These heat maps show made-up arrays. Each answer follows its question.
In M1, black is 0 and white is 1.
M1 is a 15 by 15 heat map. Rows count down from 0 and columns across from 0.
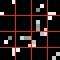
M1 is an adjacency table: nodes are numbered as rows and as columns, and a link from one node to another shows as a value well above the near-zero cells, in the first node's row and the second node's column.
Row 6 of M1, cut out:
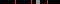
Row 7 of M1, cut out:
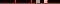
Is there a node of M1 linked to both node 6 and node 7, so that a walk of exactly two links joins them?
yes
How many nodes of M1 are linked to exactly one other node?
7
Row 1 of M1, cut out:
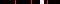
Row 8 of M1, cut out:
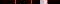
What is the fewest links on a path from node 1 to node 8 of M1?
2
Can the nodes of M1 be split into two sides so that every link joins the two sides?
yes
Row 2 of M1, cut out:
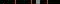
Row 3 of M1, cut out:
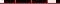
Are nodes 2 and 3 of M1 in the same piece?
no
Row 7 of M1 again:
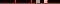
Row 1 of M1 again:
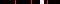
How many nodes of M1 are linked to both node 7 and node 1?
0
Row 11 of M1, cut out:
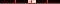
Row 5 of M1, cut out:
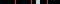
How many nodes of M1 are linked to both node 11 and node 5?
0
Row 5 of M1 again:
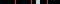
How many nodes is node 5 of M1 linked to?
1
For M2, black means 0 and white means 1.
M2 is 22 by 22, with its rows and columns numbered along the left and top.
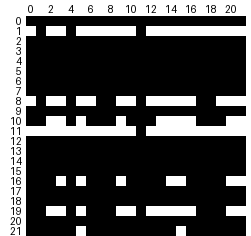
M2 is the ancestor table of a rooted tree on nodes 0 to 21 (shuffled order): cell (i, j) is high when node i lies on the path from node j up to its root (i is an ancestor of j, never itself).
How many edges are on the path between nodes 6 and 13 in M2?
4
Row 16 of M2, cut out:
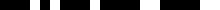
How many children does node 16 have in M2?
5
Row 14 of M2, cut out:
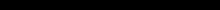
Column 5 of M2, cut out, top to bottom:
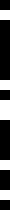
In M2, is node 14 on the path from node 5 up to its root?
no
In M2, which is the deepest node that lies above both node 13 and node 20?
10
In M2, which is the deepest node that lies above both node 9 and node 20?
16
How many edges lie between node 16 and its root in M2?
5
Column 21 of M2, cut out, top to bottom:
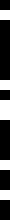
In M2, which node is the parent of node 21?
16
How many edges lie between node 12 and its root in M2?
4
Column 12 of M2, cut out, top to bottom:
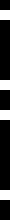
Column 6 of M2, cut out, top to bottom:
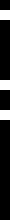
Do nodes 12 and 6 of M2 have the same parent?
no
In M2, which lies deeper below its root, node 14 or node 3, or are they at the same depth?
the same depth
